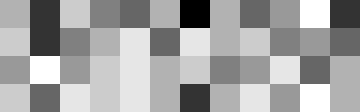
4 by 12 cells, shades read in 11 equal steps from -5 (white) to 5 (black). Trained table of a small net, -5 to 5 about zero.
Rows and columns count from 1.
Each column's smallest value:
-3 -5 -4 -3 -4 -2 -4 -2 -4 -4 -5 -2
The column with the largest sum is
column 2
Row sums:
-2 -14 -25 -26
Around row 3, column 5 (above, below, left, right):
-4 -4 -3 -2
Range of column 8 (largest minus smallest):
2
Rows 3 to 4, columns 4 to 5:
-3 -4 | -3 -4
